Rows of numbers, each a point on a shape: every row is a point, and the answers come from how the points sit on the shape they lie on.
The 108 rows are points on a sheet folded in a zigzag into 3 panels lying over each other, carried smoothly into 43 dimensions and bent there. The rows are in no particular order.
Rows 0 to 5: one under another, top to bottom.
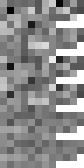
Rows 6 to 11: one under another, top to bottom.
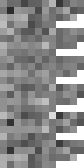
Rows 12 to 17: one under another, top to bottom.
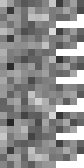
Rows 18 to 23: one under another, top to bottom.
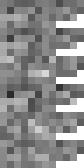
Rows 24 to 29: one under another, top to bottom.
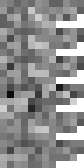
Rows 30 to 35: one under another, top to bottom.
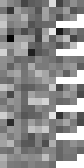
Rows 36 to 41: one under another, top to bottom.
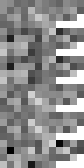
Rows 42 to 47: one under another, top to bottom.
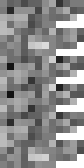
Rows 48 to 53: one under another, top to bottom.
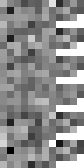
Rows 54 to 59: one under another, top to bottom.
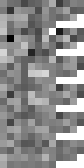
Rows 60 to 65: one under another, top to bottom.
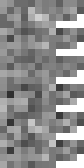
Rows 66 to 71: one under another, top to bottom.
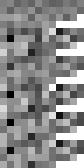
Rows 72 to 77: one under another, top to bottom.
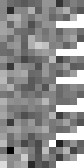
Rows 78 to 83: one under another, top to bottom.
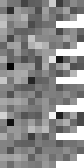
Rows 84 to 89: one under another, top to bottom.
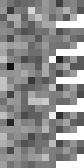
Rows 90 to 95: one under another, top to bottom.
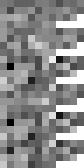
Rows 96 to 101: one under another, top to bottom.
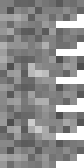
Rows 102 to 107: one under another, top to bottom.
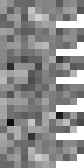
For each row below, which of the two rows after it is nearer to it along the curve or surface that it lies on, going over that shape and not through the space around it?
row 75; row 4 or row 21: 4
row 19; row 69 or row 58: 69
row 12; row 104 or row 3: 3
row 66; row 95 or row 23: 95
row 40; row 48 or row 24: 24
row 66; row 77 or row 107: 77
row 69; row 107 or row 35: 35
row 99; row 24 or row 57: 24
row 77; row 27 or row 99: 27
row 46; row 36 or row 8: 8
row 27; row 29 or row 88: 29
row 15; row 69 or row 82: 82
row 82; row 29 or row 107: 107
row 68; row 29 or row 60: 60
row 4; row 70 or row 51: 51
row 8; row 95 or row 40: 95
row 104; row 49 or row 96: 96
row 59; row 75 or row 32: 75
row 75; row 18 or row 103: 18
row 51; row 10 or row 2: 10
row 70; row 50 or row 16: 50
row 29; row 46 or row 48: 46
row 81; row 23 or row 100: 23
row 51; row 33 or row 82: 33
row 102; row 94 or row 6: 94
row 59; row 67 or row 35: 35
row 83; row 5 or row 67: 5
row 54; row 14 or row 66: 66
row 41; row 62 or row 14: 14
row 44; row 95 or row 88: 88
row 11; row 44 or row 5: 5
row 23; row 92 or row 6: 92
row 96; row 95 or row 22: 95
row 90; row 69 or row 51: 69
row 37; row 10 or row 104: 104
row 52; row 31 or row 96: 31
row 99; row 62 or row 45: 45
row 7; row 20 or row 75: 75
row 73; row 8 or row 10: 10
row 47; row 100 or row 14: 100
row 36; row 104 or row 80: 80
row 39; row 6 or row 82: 82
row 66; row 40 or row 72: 72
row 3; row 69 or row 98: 98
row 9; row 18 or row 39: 39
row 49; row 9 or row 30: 9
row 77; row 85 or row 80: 80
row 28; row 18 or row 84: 84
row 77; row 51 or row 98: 51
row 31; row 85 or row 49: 85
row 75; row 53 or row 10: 10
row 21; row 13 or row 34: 13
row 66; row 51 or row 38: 38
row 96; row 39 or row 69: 69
